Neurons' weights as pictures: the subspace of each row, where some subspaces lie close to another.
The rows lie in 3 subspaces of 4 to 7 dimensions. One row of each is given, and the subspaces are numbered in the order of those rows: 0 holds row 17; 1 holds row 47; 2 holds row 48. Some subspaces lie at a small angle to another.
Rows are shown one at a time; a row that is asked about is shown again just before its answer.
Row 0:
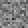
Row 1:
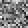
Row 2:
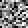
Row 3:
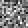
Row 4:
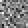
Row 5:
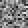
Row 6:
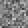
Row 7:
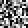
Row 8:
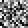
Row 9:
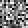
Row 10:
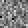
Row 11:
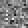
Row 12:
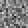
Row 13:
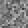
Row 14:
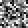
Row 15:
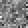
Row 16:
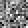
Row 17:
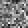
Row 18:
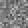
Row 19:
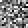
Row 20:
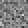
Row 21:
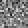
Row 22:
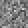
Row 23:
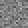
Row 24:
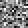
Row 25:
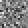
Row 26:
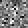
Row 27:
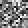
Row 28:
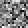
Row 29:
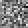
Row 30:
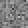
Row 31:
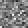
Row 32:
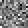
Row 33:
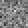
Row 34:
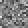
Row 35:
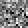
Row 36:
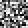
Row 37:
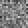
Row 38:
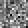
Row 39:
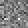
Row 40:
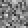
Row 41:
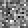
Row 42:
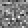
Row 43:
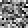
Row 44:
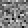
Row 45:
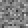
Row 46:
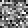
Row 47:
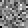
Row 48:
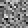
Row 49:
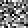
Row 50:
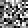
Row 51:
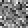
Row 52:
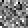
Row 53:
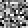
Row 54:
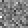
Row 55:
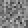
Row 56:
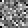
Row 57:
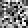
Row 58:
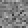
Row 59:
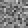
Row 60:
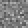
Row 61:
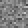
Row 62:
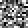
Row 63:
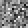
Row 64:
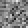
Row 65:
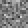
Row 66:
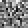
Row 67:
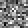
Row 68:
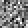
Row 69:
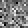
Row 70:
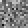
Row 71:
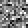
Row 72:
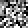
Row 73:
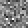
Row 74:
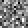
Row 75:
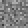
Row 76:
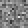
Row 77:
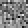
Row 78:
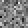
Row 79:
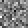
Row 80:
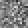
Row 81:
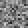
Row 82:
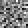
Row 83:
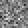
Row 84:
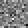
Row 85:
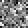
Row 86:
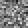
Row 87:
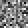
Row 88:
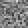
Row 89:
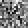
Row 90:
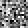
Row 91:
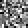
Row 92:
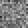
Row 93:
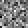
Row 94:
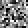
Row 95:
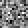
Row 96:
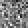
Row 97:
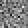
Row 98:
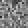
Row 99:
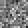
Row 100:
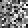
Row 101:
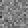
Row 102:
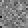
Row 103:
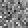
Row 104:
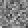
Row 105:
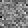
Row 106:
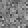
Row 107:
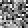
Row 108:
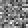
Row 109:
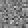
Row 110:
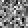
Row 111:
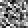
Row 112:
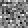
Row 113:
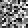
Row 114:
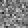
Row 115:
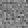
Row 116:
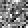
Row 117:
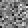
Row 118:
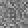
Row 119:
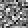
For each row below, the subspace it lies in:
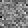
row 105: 0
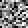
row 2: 1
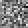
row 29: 0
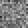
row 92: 1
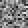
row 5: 0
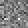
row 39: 2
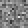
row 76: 0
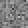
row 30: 1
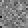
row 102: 1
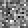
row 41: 0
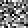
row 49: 2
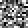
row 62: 0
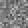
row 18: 1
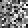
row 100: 0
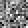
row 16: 1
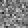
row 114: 2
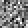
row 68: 1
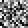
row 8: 0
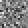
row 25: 2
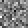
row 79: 0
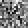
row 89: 2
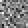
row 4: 2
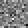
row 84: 2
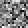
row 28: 0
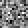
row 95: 0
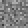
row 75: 2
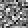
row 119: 2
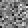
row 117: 1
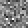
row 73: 2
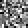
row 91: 2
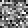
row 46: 0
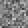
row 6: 0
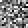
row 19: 0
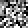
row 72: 2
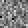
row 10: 2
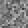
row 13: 0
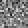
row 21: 2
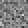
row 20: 1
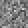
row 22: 0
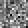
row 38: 1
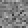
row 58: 1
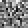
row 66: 2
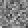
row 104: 1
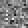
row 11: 2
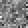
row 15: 1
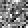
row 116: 1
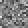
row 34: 0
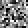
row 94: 2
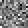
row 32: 1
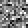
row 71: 2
